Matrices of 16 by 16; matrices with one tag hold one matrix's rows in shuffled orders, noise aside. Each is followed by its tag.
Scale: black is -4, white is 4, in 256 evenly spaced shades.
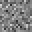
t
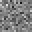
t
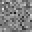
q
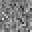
q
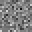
t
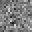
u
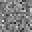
q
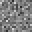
t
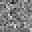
u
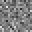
t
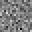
t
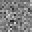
u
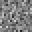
t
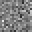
q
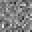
q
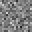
t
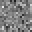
q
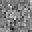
u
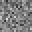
t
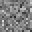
q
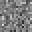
q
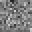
u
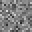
t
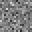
t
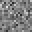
t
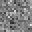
u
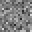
q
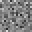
t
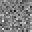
q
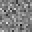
t
